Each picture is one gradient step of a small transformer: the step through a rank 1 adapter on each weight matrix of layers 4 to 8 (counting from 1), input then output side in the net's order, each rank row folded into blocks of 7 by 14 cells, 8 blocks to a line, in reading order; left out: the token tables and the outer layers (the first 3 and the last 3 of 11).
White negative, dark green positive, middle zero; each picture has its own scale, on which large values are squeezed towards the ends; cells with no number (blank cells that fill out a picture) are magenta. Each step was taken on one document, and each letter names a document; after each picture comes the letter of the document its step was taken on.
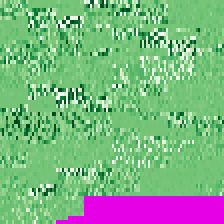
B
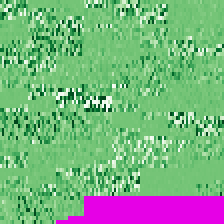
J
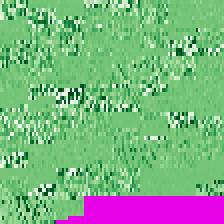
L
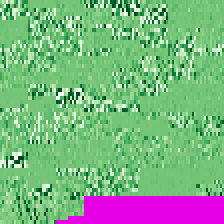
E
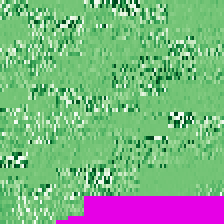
E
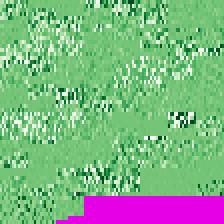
L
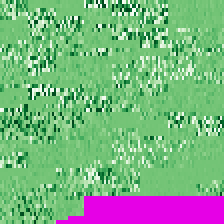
L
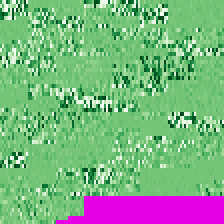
E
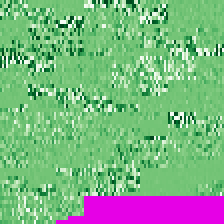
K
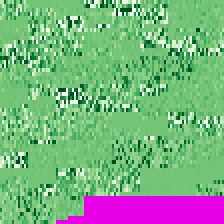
L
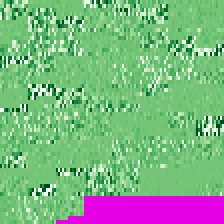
E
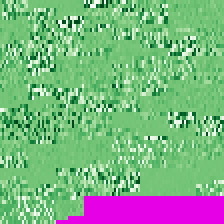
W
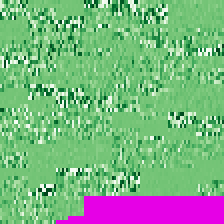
B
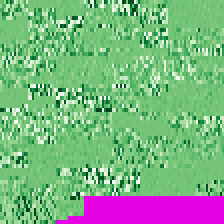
W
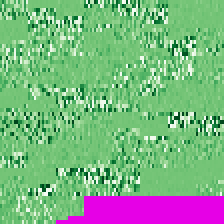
J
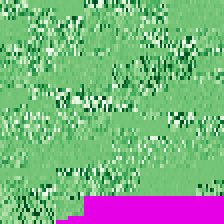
W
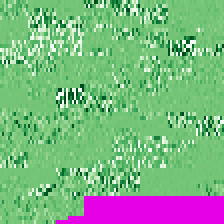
B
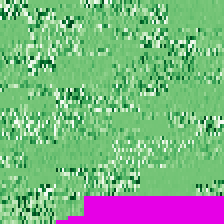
W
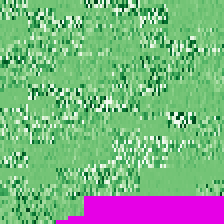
B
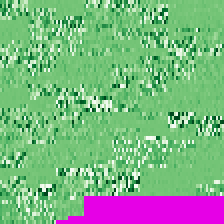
J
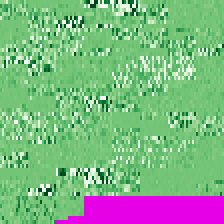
J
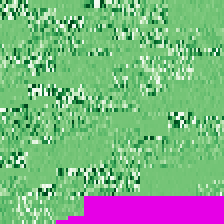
W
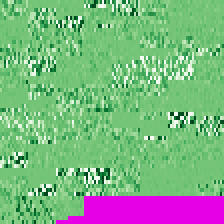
L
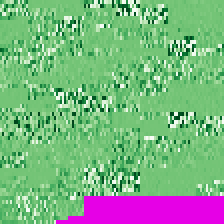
J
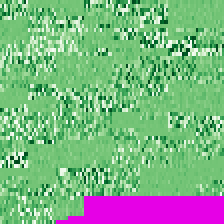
W
